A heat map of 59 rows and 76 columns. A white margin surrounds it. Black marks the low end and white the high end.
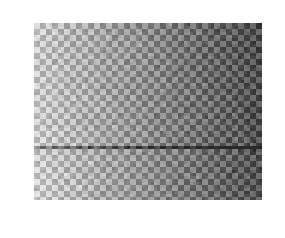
Grain: checkered. Odd lines: row 42. Slope: up to the left.
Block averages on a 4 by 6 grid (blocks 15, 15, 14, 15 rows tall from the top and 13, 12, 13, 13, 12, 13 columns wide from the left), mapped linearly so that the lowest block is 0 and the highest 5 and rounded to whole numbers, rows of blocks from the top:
5 4 3 2 1 0 / 5 4 3 2 1 0 / 5 4 3 2 1 0 / 5 4 3 2 1 0
